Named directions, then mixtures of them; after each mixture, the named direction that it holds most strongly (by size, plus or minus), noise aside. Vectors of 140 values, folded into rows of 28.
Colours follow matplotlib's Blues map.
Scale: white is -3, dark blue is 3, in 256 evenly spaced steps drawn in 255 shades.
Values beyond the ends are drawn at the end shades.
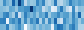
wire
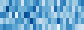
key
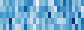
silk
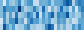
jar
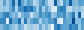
wire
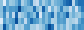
jar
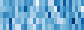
silk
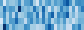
jar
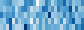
silk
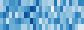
key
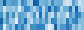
jar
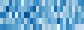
key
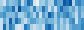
jar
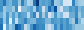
jar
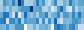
wire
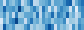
jar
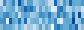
wire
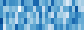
jar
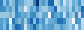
silk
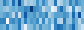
wire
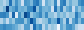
key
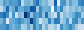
key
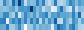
wire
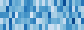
silk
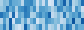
silk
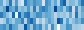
key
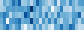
wire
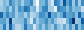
silk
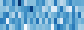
wire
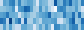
silk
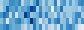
key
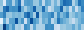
jar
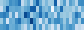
key
